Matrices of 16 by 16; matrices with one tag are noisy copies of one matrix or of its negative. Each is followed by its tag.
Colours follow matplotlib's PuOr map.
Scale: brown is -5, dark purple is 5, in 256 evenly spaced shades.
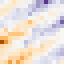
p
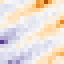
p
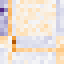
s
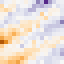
p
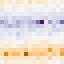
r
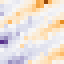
p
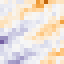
p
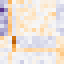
s
